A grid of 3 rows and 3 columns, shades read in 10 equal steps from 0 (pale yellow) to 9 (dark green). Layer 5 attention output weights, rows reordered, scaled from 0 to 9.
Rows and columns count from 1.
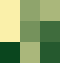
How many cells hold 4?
1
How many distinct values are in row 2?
3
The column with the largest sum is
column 3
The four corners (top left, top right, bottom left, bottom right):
0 3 9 8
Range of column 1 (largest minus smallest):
9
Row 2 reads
0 5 7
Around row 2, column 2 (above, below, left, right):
4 3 0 7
